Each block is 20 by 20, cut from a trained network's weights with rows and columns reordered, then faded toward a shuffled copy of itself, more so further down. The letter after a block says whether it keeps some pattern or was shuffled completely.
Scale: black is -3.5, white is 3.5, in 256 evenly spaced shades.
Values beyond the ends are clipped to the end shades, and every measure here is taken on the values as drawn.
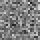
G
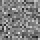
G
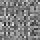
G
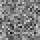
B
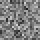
B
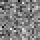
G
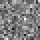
G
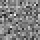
B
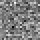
B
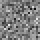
B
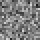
B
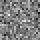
B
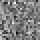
G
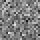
B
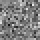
B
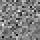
G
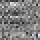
G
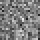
G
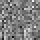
G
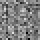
G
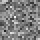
B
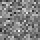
B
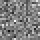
B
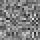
G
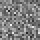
B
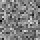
B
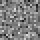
B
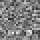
G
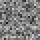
B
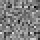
G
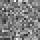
G
